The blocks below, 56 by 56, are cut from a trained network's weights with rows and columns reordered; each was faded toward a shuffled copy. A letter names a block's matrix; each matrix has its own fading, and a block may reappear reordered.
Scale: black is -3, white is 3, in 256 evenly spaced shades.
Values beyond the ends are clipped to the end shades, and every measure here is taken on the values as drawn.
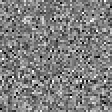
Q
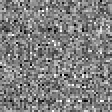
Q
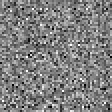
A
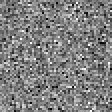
A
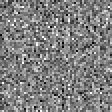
A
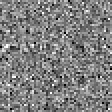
A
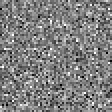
A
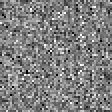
A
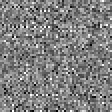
Q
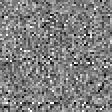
Q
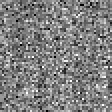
A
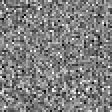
A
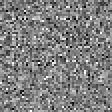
Q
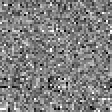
Q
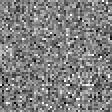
A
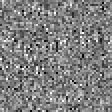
A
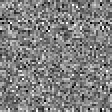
Q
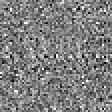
Q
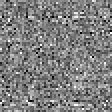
Q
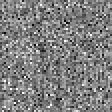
A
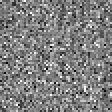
A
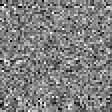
Q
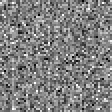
A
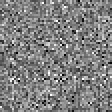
Q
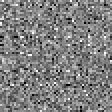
Q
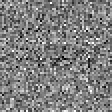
Q
